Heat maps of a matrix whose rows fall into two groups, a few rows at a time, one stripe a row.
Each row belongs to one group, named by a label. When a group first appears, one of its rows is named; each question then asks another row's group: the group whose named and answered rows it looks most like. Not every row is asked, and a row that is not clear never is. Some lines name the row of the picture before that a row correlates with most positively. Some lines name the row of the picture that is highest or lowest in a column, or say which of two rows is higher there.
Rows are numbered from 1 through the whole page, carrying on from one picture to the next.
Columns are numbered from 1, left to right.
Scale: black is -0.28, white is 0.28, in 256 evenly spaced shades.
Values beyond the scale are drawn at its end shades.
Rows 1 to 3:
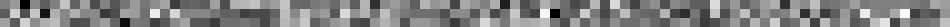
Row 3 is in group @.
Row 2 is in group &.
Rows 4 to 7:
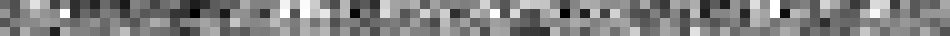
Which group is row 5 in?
@
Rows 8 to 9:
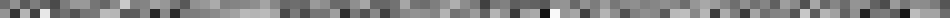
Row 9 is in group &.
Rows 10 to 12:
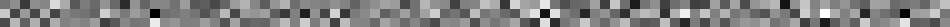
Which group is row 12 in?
&
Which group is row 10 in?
@
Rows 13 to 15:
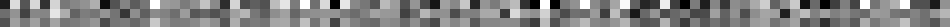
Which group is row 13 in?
&
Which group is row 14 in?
@
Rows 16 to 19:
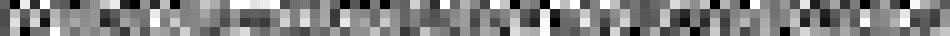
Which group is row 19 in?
@
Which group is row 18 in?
&
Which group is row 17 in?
&
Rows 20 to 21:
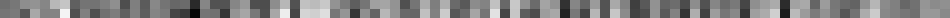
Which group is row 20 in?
@
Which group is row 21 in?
@
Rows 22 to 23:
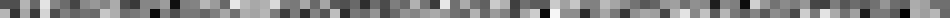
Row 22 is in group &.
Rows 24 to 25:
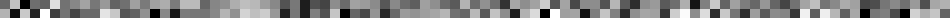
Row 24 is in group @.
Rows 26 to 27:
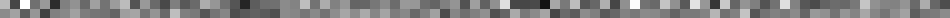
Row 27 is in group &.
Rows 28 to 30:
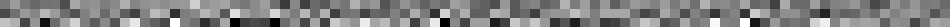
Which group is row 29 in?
&
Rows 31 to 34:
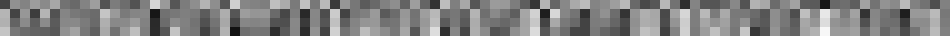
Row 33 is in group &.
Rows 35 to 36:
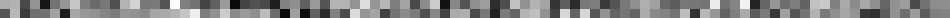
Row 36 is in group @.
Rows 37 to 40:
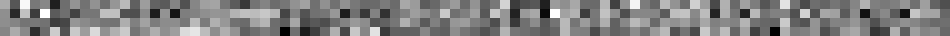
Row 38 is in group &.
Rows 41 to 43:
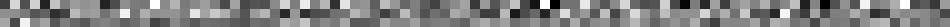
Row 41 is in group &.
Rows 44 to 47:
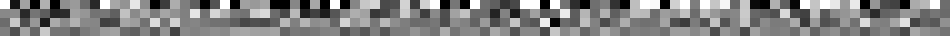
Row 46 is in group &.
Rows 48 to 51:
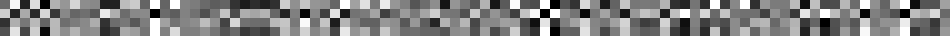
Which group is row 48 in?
&
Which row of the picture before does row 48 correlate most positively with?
46
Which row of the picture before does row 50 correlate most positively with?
46
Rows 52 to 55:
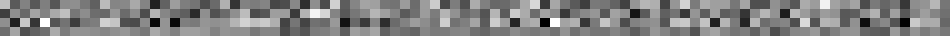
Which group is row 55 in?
@
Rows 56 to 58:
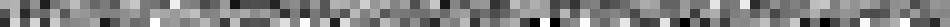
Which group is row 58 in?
&
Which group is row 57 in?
@
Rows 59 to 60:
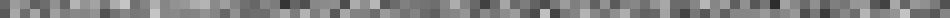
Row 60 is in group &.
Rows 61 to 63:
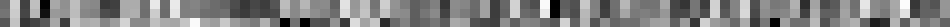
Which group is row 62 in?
&
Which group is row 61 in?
&
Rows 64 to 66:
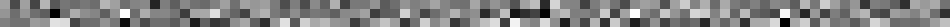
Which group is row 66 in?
@
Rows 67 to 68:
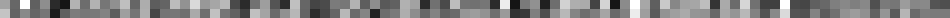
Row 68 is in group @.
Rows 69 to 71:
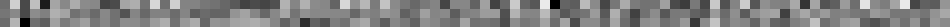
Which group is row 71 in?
@
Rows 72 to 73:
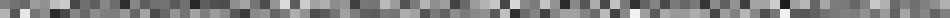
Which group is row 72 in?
@
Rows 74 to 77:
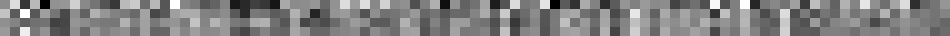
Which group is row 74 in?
&
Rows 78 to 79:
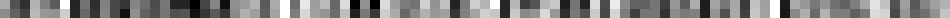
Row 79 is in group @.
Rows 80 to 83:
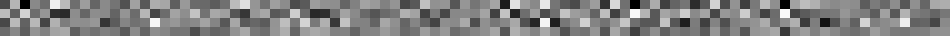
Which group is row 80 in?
@
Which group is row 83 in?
@
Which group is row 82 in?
&
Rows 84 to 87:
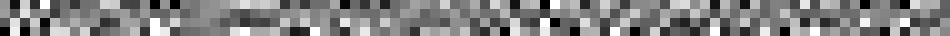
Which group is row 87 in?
@
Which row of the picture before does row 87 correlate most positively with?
80
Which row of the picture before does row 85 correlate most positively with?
81
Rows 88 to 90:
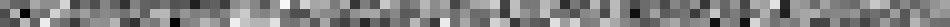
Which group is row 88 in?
@
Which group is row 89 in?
@
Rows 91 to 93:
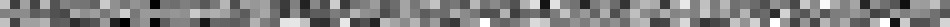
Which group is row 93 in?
@
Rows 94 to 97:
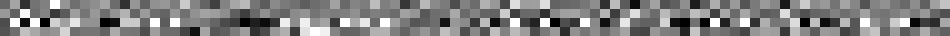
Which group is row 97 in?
@
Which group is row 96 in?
&
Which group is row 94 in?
@
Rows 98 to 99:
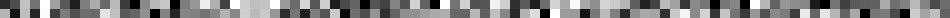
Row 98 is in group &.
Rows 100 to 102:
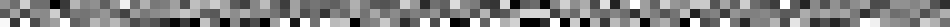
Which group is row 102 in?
@
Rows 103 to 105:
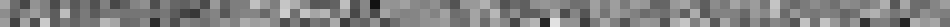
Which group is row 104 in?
@
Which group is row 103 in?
@
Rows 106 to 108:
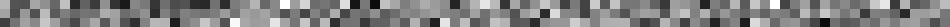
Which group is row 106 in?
@
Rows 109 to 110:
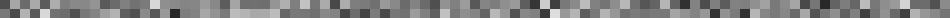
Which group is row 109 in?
&
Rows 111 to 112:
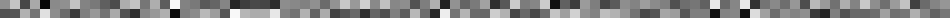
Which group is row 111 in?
&
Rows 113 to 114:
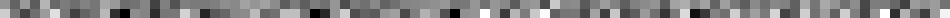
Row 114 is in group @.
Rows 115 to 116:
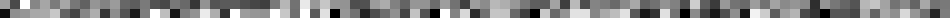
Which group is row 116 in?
&
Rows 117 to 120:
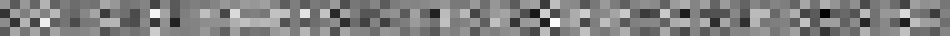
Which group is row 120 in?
&
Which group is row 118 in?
&
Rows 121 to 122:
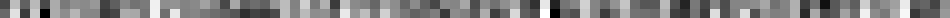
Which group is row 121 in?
&
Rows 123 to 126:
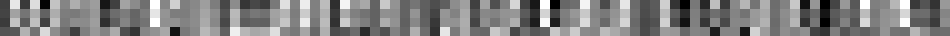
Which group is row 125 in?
&
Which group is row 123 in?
&
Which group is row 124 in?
&
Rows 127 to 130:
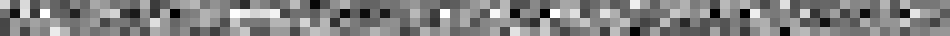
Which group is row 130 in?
@
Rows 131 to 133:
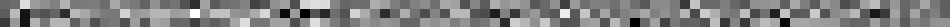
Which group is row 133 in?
@
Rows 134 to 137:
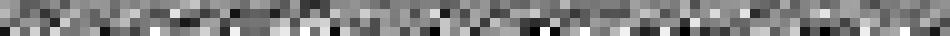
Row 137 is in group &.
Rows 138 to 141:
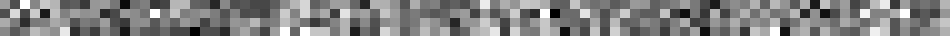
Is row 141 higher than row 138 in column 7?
Yes
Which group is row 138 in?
@
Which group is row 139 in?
&
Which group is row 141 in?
@
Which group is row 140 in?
@
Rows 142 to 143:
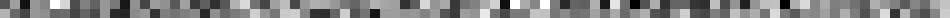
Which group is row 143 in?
@
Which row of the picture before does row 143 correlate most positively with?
140
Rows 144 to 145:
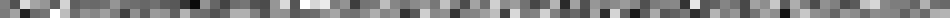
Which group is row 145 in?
@
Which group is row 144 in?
@
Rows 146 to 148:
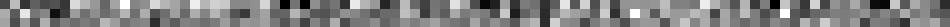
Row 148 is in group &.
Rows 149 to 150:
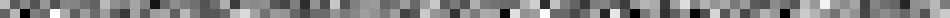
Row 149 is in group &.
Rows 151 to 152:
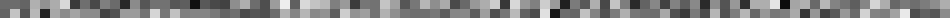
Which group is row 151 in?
@
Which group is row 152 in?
&
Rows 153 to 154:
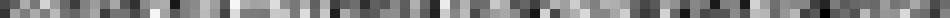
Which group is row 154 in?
&
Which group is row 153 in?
&
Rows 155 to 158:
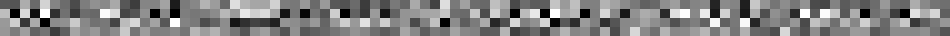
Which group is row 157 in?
&
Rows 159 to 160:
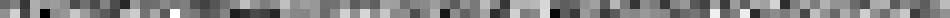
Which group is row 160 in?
&
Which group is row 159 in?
@
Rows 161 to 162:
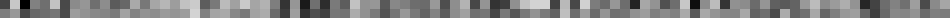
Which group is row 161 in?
@
